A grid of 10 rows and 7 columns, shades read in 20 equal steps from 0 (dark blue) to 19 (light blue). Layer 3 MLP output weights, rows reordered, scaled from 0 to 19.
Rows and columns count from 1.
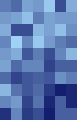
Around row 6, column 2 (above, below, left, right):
15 4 14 11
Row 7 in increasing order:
4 6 6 7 8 10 12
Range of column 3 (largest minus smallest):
14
